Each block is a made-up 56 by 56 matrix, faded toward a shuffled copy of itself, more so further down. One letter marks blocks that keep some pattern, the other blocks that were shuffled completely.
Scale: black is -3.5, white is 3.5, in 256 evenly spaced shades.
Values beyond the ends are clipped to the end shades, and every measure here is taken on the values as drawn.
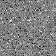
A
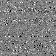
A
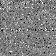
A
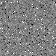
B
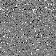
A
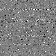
A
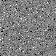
B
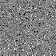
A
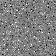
B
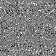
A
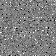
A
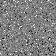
B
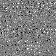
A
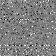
A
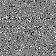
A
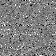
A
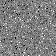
B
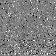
A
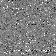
A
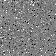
B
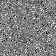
B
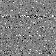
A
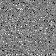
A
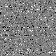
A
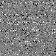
A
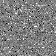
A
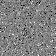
B
